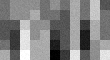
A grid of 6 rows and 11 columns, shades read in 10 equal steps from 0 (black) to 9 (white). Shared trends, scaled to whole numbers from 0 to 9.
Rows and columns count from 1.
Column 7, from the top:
4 3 3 3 3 2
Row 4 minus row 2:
-1 -3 3 -1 2 -2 0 0 -3 -1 0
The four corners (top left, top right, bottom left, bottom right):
4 3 6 8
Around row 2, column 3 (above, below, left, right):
5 7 5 6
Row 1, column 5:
4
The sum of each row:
52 52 47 46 48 56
